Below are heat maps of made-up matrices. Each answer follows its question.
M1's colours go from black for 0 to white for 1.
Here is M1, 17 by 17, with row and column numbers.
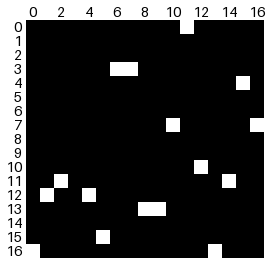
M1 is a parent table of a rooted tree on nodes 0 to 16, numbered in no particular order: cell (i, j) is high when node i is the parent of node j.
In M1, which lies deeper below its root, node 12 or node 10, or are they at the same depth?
node 12
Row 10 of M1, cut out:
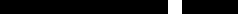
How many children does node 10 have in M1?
1
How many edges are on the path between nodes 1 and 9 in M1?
6
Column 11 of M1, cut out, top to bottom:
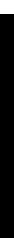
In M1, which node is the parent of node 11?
0
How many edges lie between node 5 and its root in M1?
6
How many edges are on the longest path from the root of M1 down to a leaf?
6
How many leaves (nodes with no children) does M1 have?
7
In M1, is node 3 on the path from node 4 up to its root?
yes
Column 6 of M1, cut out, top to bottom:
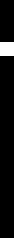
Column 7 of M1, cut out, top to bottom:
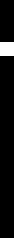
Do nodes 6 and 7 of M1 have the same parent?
yes
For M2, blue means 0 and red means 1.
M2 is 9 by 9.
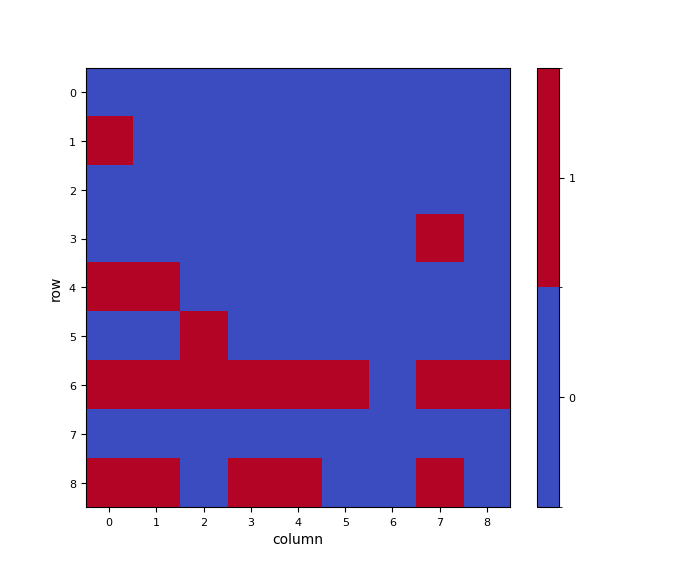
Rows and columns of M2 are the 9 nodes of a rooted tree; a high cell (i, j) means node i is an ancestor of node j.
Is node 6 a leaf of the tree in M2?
no
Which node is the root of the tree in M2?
6
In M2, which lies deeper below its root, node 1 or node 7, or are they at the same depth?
the same depth
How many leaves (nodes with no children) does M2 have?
3
